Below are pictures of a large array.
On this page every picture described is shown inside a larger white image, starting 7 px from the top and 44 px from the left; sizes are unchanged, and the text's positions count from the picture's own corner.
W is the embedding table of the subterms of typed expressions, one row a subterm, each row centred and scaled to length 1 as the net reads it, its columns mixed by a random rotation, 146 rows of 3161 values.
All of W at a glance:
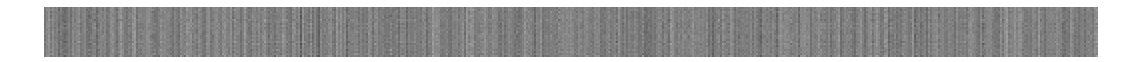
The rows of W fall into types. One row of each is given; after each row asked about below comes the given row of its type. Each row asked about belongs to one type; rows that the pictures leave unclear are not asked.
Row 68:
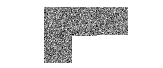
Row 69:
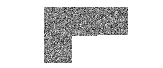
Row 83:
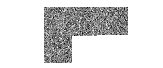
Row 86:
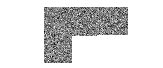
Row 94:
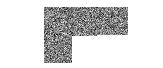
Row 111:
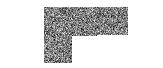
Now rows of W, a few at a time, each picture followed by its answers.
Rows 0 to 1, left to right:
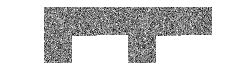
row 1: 83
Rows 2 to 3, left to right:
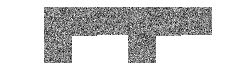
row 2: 111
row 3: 68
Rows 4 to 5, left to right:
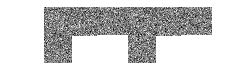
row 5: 94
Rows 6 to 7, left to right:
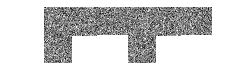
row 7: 83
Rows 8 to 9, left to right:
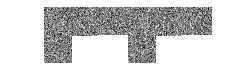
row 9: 83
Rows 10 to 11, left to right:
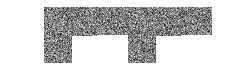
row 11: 111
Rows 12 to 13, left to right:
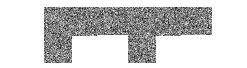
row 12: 69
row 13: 94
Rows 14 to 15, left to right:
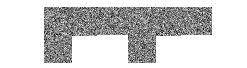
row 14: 94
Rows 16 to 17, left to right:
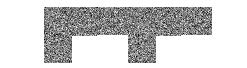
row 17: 86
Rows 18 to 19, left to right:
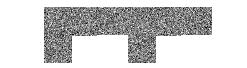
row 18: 68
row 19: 86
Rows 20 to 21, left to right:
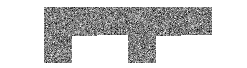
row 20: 69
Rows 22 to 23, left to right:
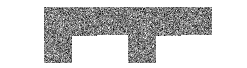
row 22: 111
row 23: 94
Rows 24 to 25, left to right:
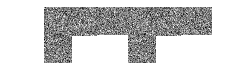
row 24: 68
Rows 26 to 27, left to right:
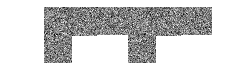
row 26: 94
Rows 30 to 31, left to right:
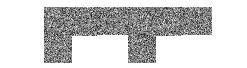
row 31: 68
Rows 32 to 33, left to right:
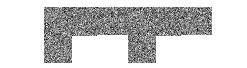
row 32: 69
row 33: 94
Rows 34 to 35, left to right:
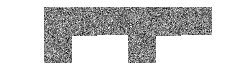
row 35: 69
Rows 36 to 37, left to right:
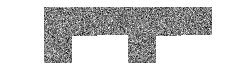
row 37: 86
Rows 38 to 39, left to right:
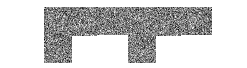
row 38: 68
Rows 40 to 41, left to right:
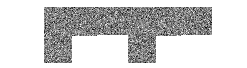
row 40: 69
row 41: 86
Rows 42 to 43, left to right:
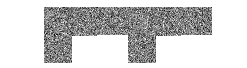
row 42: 94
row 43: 83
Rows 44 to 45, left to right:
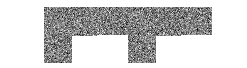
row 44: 86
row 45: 94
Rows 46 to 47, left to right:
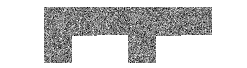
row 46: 83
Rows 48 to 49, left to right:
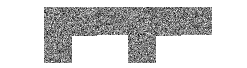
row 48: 111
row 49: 94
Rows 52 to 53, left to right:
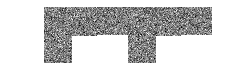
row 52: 111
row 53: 94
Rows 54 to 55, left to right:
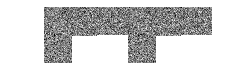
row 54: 86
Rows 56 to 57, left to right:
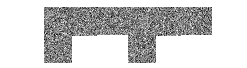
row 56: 94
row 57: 83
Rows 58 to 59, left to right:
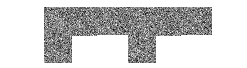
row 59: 86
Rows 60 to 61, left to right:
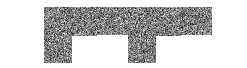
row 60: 94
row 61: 111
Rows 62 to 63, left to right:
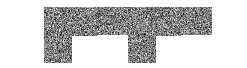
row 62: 111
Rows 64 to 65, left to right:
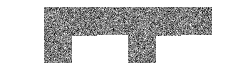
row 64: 94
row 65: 83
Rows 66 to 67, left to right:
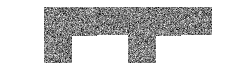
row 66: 111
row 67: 69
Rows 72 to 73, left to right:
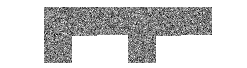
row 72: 94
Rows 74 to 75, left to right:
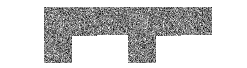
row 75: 83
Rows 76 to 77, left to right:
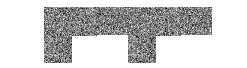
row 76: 111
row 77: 111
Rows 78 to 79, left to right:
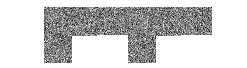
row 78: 68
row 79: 83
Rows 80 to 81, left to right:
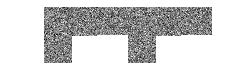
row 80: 94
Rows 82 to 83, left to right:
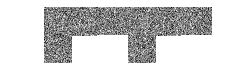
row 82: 68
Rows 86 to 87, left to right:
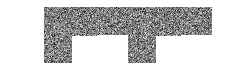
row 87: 94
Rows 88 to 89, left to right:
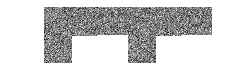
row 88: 69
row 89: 111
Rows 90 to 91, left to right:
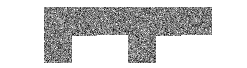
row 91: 111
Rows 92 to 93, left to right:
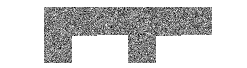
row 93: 94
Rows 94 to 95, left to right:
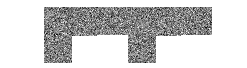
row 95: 86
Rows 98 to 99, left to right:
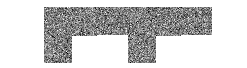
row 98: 111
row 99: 69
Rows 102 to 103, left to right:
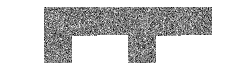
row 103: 83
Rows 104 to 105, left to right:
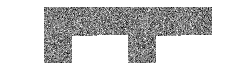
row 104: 86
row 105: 83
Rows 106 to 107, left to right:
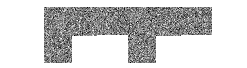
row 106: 83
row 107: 69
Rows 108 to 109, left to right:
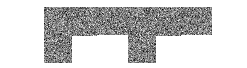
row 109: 111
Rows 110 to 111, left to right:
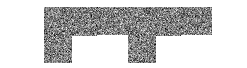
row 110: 68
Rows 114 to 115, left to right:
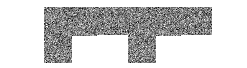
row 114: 69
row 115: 69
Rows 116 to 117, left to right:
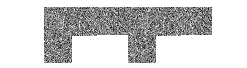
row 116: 83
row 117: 83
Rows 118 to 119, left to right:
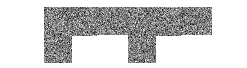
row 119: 111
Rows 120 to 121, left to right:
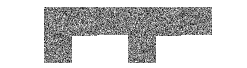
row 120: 68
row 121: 111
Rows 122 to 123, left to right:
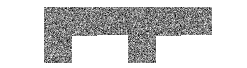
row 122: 69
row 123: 68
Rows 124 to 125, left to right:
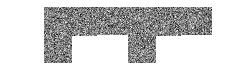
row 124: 94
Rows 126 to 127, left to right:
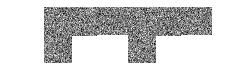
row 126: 111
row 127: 111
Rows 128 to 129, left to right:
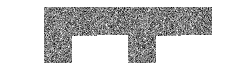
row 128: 83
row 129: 83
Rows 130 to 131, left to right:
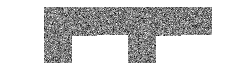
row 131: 94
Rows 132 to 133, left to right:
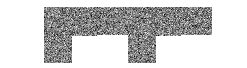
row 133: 94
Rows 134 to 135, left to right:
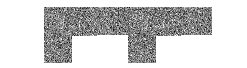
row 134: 83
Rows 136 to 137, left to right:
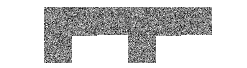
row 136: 69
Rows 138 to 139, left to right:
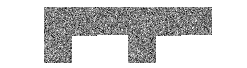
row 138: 111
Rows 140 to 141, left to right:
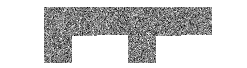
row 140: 83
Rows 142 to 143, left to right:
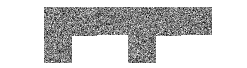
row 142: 111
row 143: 86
